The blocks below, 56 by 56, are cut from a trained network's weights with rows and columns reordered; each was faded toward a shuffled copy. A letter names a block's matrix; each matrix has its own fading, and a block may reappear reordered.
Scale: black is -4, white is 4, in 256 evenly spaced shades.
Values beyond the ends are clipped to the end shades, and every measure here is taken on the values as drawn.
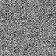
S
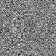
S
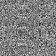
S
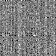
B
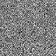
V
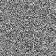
S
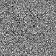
V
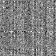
B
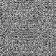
S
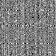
B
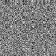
S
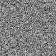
S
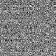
S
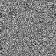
S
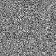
V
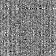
B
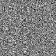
V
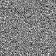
V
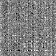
B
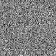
V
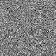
S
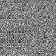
S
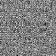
S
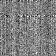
B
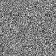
S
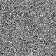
V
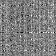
B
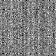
B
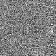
S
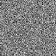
S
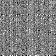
B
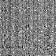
B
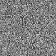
V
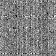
B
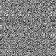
S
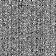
B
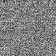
V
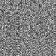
S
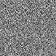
S
